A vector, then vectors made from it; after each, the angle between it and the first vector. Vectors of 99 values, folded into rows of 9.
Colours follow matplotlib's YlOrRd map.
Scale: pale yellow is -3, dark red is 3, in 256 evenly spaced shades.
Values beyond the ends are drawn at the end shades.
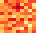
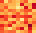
nearly opposite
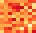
nearly parallel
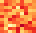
orthogonal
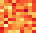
orthogonal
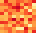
nearly parallel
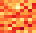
nearly opposite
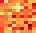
nearly opposite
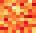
partly opposed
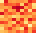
nearly parallel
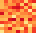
nearly parallel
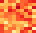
orthogonal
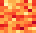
partly opposed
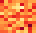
nearly opposite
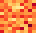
nearly opposite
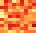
orthogonal
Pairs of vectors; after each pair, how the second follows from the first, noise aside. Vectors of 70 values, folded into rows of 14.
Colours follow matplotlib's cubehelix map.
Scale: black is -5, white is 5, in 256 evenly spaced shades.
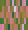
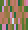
reversed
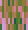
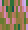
reversed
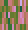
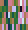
scaled up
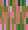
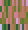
reversed
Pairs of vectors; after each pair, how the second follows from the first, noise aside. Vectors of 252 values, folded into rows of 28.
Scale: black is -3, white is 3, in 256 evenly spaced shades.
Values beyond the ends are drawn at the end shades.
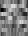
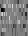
partly zeroed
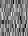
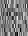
shuffled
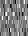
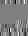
partly zeroed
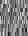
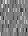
partly zeroed
